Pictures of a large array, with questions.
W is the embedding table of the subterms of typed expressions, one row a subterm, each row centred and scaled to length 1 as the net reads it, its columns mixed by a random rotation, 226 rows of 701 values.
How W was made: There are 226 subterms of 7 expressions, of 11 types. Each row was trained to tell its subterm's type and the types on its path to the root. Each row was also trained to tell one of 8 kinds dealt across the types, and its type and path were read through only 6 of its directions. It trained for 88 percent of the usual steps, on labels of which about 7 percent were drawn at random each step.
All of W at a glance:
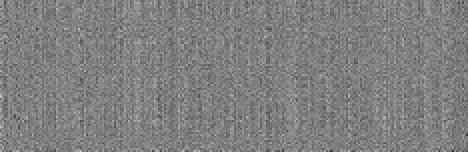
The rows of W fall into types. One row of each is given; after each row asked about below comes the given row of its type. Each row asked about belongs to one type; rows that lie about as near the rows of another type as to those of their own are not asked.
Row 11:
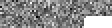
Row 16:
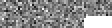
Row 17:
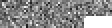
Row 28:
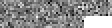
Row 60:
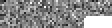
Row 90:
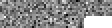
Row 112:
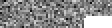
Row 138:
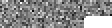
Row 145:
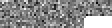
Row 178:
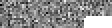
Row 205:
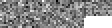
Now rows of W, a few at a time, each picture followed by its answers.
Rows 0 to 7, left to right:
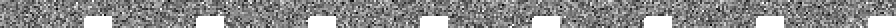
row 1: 145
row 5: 11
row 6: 138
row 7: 205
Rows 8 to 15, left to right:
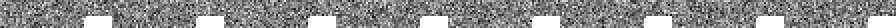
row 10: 17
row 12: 205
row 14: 90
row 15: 16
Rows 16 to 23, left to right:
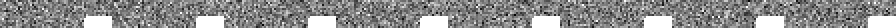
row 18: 145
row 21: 178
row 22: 90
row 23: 138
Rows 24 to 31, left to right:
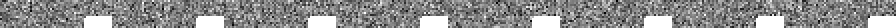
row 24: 112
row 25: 90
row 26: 90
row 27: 145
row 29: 145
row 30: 17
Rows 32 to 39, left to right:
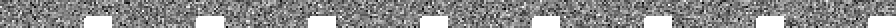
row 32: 112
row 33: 28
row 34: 145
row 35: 112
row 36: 178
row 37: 112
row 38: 112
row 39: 90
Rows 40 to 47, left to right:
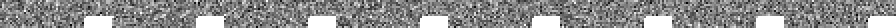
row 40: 17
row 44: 90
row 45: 112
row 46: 28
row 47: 90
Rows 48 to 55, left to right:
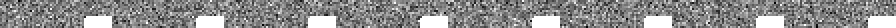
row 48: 112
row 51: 60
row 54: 112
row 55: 178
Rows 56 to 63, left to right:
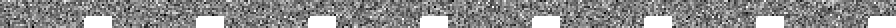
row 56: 178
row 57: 145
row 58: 16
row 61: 145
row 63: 11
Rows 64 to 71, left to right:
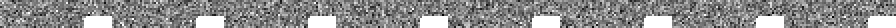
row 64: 138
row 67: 16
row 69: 90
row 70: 60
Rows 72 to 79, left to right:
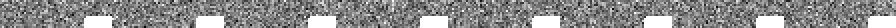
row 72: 16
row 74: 17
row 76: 178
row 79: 17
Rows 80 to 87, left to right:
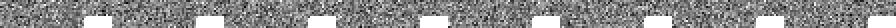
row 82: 60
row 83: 205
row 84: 138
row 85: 16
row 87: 90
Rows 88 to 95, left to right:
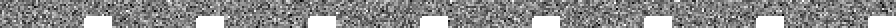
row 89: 60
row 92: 178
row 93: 205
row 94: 90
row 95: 28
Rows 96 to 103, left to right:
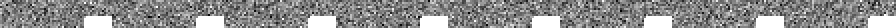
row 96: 138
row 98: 112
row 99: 17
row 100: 205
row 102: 178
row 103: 112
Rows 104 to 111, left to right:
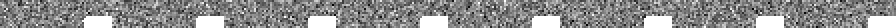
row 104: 17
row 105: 145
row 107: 178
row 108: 60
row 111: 205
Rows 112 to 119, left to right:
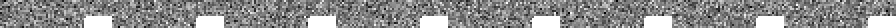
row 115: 112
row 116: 17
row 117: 145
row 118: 11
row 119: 138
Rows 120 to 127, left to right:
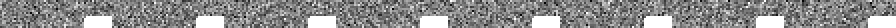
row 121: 90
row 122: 11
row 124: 205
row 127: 17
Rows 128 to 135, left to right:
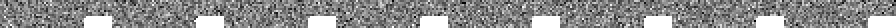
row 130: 138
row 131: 145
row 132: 28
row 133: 112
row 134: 205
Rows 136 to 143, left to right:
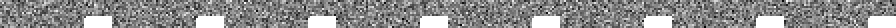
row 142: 178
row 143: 178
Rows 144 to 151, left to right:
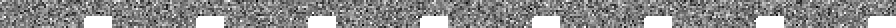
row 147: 17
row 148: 17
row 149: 11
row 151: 145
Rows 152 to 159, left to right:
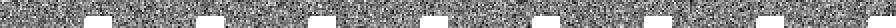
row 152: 145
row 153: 16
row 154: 145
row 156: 90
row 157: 28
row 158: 17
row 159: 11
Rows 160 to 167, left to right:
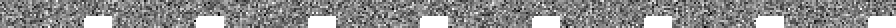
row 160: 16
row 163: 178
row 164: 145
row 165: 90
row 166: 178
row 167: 205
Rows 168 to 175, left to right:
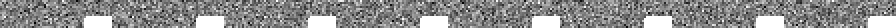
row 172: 138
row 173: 17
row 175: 145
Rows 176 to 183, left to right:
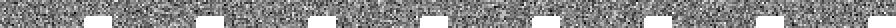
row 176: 16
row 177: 205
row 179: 178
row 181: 90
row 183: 90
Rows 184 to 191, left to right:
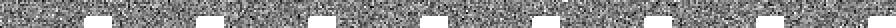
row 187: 16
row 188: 145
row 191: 145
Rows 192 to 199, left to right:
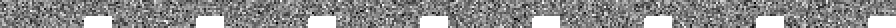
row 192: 205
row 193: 178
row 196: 17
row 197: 60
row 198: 11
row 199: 16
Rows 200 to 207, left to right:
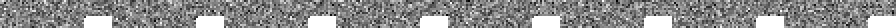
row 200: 178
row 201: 60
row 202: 16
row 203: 16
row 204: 17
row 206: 16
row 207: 60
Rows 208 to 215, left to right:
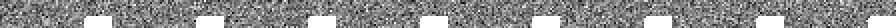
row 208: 112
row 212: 28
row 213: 17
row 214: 17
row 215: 60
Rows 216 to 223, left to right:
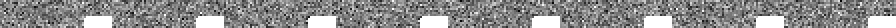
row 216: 205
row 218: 60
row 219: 60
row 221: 138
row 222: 205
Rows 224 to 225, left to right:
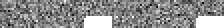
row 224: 90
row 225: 16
